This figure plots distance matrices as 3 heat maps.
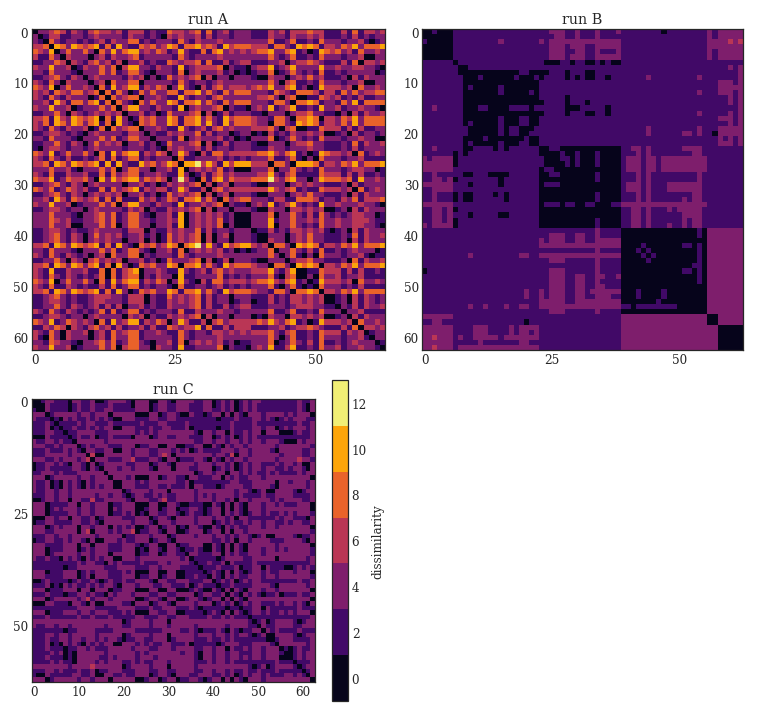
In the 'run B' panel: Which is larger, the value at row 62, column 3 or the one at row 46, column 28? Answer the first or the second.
the first
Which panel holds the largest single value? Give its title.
run A
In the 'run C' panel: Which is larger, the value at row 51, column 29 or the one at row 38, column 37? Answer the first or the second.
the first
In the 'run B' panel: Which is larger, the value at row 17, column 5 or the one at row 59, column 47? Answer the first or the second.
the second
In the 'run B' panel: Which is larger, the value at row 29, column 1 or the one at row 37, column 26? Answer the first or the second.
the first
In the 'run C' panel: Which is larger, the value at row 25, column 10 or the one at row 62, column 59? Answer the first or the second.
the second
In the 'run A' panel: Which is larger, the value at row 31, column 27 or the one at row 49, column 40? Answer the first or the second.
the second
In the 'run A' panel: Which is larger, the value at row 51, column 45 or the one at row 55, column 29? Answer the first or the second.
the second
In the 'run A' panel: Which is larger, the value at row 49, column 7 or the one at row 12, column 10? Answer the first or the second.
the second
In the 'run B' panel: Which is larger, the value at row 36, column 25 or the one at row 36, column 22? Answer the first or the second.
the second
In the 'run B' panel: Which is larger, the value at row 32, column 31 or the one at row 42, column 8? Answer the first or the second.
the second
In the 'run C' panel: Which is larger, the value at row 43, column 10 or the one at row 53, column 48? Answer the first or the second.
the first
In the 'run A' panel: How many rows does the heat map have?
63
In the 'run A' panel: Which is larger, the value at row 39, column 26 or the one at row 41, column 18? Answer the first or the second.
the first
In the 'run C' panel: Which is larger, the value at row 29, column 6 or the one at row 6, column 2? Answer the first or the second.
the first
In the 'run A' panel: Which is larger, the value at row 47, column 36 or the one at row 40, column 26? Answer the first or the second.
the second
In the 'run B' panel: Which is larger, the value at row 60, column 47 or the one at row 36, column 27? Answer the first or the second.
the first
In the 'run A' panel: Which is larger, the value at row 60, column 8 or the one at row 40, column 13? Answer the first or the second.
the second
